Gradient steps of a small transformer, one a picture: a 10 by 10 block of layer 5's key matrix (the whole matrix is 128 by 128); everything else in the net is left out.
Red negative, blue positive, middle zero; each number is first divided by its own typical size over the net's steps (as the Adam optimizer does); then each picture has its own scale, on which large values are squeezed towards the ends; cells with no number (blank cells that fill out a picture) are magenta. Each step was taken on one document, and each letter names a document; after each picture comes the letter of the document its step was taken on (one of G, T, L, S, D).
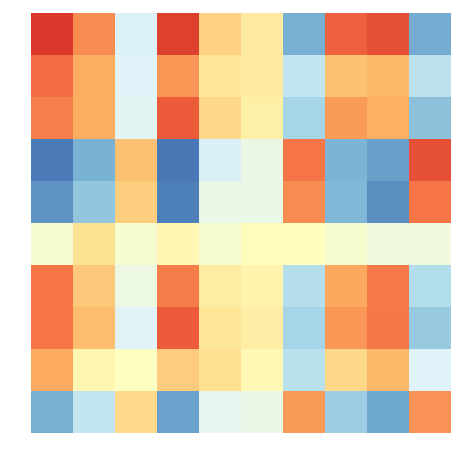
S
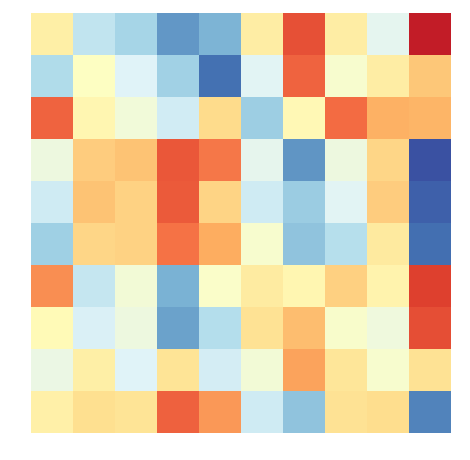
S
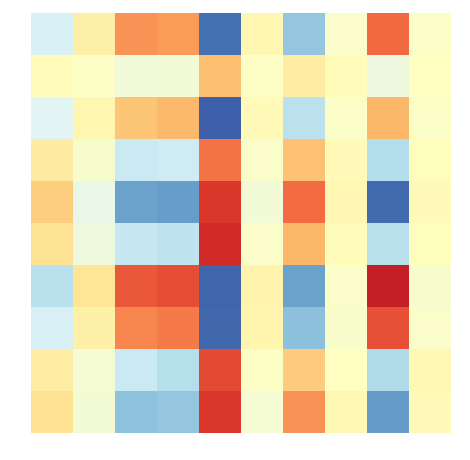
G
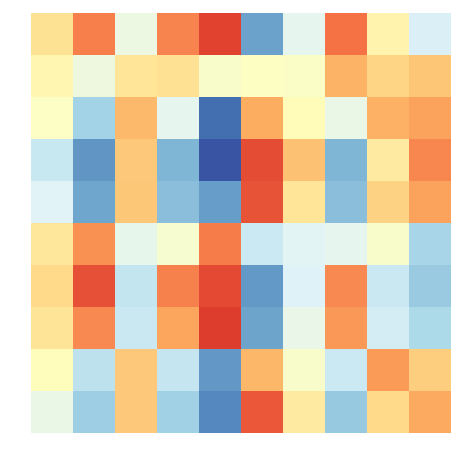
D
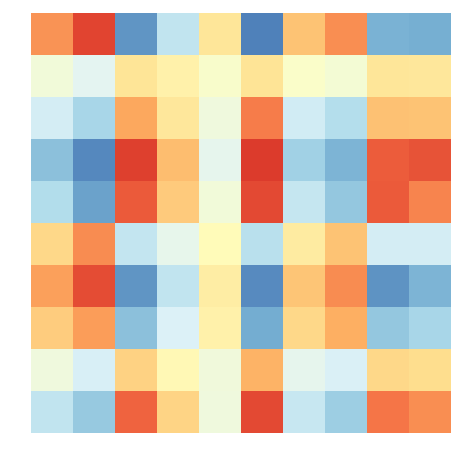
D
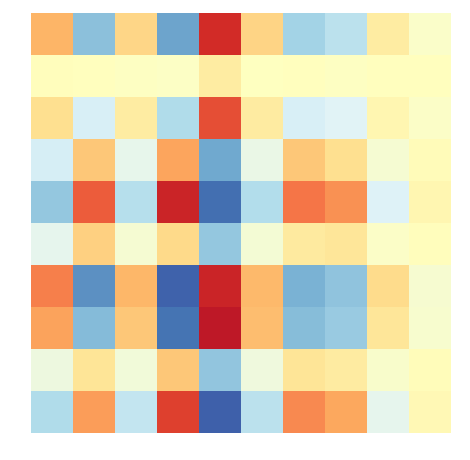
G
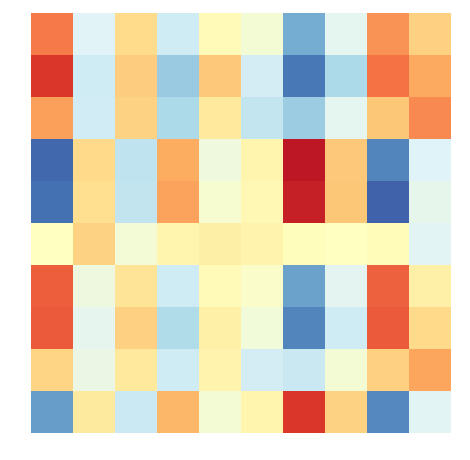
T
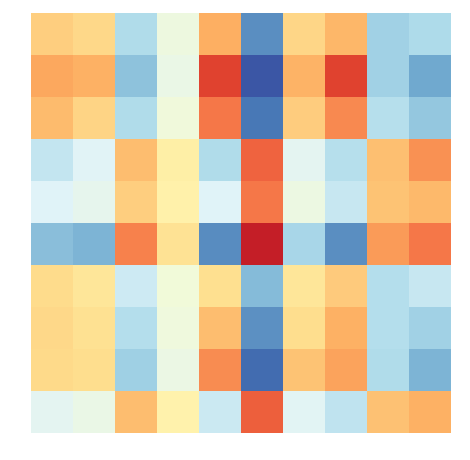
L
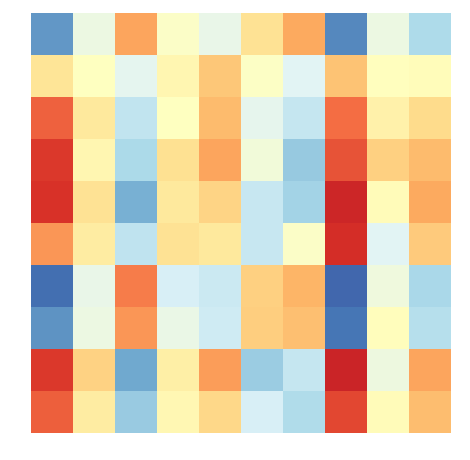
D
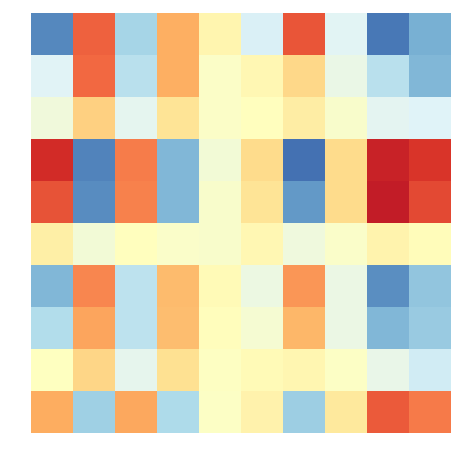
S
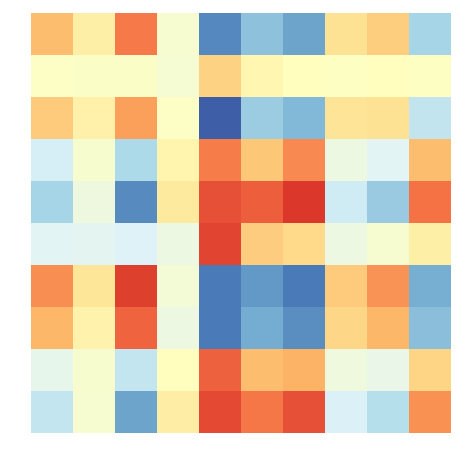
G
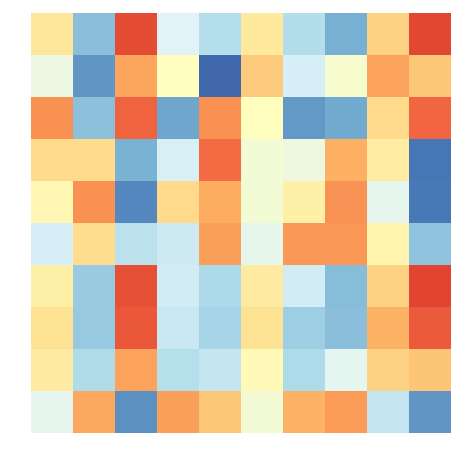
T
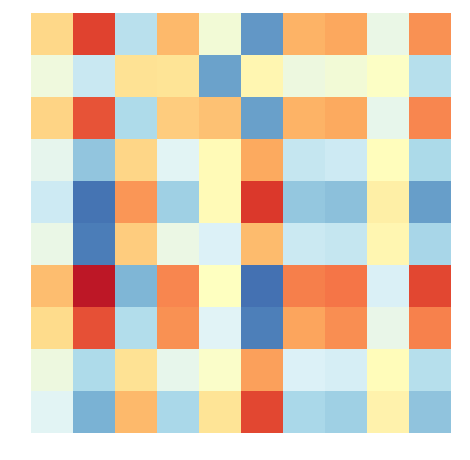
G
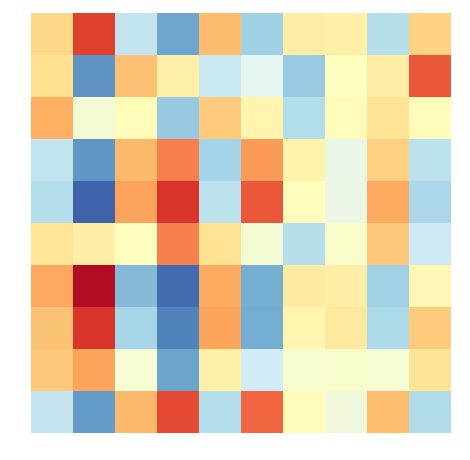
T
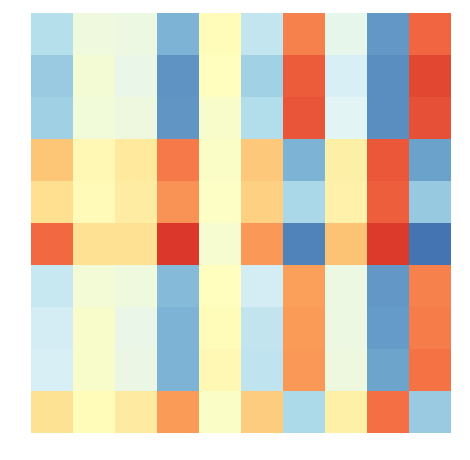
L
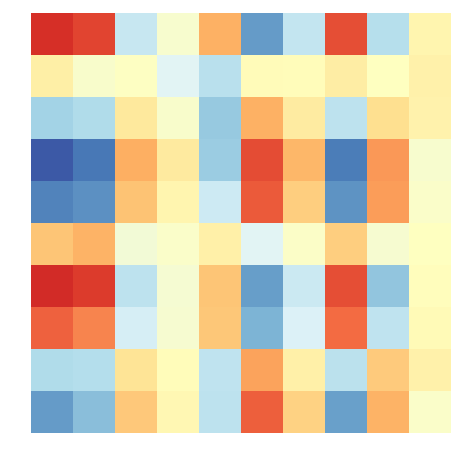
D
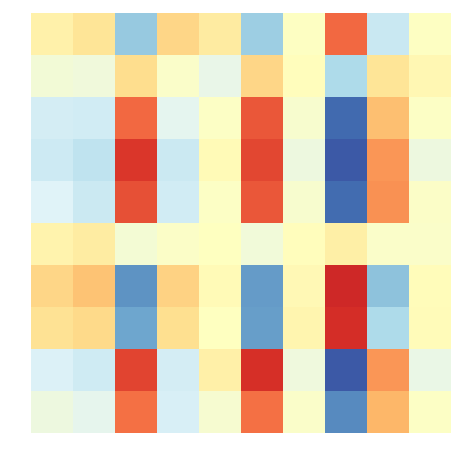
D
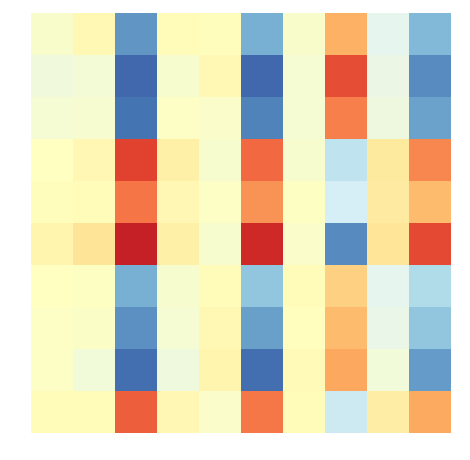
L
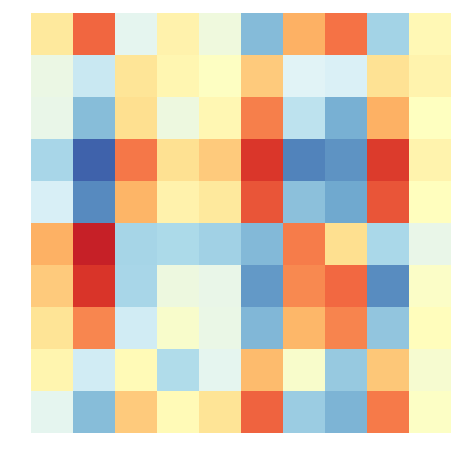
D
